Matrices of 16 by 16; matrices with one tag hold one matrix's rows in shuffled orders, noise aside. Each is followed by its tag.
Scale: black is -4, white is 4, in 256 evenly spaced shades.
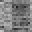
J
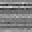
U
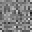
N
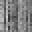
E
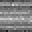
U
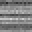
U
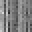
E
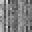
E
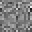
N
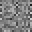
N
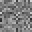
N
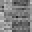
J
